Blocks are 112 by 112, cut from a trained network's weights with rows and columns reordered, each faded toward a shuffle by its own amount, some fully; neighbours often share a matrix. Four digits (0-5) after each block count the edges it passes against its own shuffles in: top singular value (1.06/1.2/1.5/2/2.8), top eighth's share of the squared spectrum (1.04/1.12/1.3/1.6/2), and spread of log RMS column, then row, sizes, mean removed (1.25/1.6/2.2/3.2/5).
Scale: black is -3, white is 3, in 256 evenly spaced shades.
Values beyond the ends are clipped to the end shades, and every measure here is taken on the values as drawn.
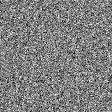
1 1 0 0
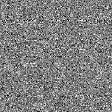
3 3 1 3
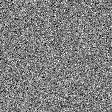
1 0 0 0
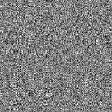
4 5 3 3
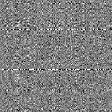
4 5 3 3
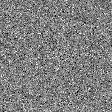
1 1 0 1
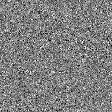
2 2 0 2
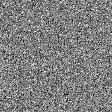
0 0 0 0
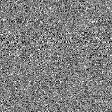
3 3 1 3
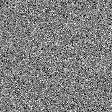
0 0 0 0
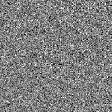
3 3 2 2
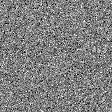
0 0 0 0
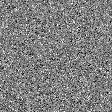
0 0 0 0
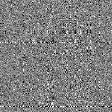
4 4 3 2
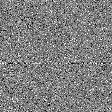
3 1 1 1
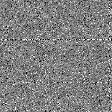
3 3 2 1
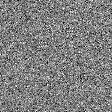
2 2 0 1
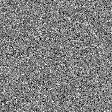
2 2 0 1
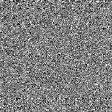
3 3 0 3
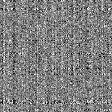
4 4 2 3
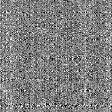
4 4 1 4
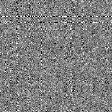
4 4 3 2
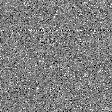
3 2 1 1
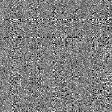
4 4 3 2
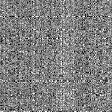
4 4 1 3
